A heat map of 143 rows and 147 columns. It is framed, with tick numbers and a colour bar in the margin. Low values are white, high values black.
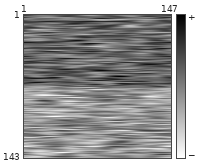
Histogram: bell-shaped. Grain: streaks across. Seam: horizontal, 50% of the way down, the top part higher.
